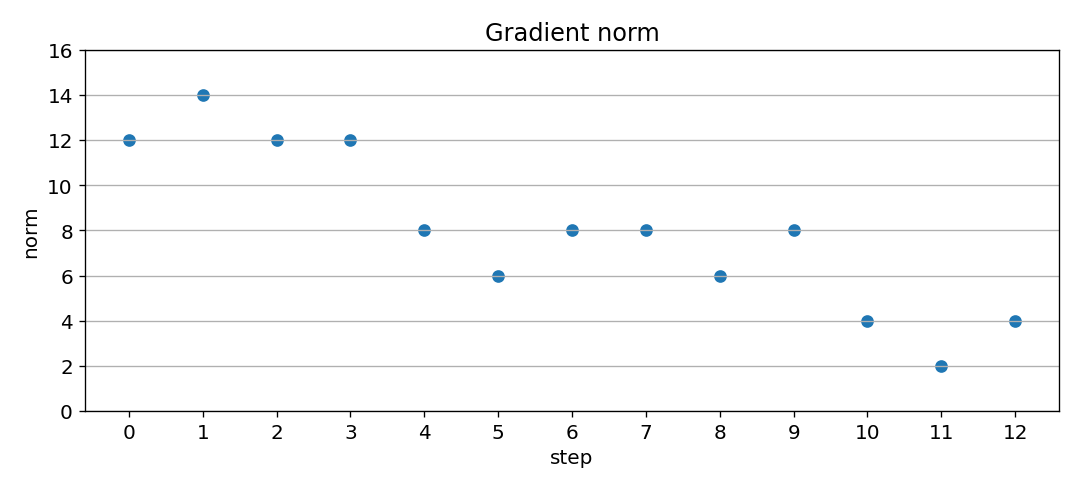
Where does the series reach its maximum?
1
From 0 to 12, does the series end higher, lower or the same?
lower
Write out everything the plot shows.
Title: Gradient norm
x-axis: step, ticks 0 1 2 3 4 5 6 7 8 9 10 11 12
y-axis: norm, ticks 0 2 4 6 8 10 12 14 16
Values:
12 14 12 12 8 6 8 8 6 8 4 2 4
